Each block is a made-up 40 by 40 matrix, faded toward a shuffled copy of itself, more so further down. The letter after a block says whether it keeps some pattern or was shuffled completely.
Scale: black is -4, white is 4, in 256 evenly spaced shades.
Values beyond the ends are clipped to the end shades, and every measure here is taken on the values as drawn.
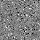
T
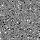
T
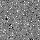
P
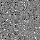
T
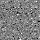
T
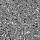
T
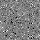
T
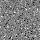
P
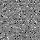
T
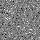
P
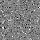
T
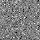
T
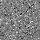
P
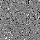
T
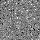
P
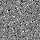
P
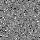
P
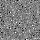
P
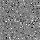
T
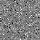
T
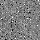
T
